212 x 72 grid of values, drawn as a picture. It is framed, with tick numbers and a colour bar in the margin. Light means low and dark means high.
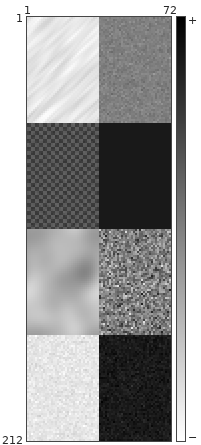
It is made of 4 by 2 panels. Panel 1,1: very low, slanting up to the right, faint in contrast. Panel 1,2: middling, fine-grained, faint in contrast. Panel 2,1: high, checkered. Panel 2,2: very high, flat. Panel 3,1: low, smooth. Panel 3,2: middling, fine-grained, strong in contrast. Panel 4,1: very low, fine-grained, faint in contrast. Panel 4,2: very high, fine-grained, faint in contrast.
